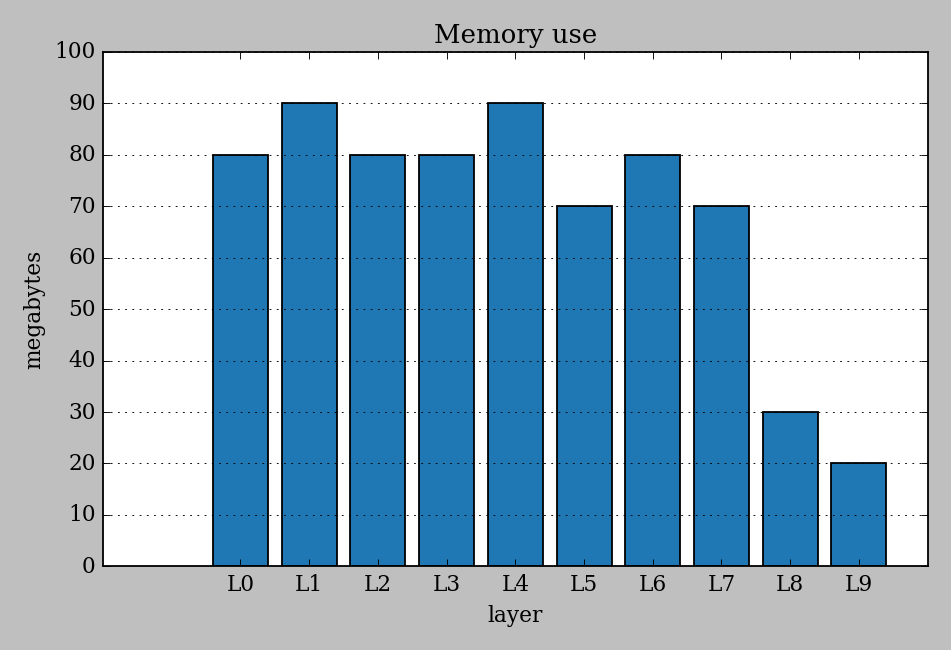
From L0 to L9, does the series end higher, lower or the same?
lower
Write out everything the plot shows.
Title: Memory use
x-axis: layer, ticks L0 L1 L2 L3 L4 L5 L6 L7 L8 L9
y-axis: megabytes, ticks 0 10 20 30 40 50 60 70 80 90 100
Values:
80 90 80 80 90 70 80 70 30 20
